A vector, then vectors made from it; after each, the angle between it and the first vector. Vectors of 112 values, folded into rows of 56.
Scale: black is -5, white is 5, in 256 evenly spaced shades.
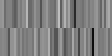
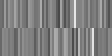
nearly opposite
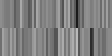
partly aligned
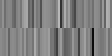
nearly parallel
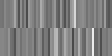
nearly opposite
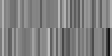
partly aligned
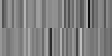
orthogonal
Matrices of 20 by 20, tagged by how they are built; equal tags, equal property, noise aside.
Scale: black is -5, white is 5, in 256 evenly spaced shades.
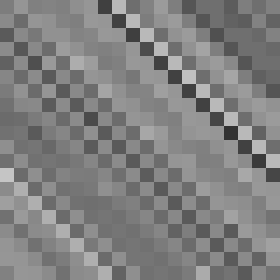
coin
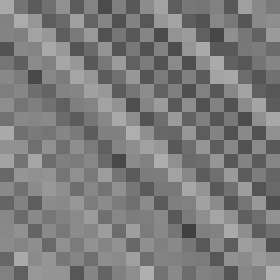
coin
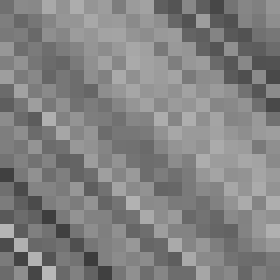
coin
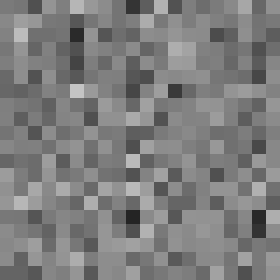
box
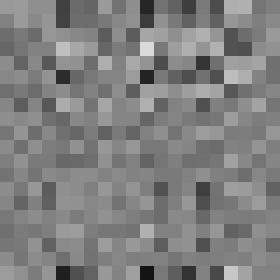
box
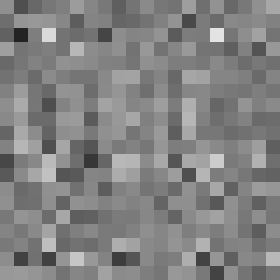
box
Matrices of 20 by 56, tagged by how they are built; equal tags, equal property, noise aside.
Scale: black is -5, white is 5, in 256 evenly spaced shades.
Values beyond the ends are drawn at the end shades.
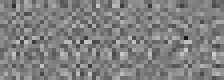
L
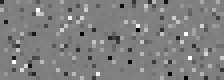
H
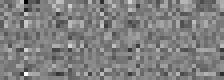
L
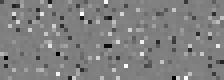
H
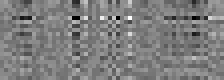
L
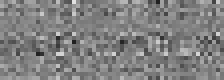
L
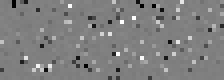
H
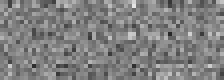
L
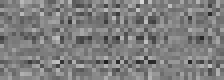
L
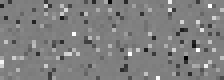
H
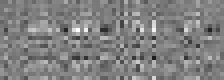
L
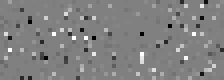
H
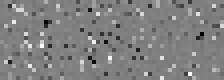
H
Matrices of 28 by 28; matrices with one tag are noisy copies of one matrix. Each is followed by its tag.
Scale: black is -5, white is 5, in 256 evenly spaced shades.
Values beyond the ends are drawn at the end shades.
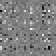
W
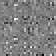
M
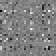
W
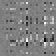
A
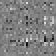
A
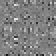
M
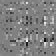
A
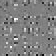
M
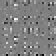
M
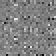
M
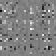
W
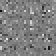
W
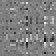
A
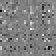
W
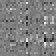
A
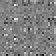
M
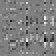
A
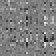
A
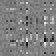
A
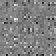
M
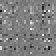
W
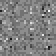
W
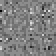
W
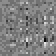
A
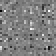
W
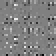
M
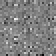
M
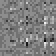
A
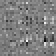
A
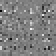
W
